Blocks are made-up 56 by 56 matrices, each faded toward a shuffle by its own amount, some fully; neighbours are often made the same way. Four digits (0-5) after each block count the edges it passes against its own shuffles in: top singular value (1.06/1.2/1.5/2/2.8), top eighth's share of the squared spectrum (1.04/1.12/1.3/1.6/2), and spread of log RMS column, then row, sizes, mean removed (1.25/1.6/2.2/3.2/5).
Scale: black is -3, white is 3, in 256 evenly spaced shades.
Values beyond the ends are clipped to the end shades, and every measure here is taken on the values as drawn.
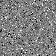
0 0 0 0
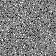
0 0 0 0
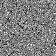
0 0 0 0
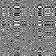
5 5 3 3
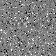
2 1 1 0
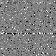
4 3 0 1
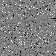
0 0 0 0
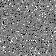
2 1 0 0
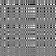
5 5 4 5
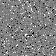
2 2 0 0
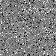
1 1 0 0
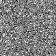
2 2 0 0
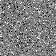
1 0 0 0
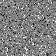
0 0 0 0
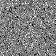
2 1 0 0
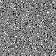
3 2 1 1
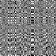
5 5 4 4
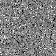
2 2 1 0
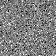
3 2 0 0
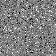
2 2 0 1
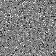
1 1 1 0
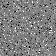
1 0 0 0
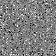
2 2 1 1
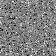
1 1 0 0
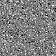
2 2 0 1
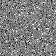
1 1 0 0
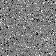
2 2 0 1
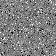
1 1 0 0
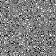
3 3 1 1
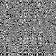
4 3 2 2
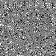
3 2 1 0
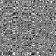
4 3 2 2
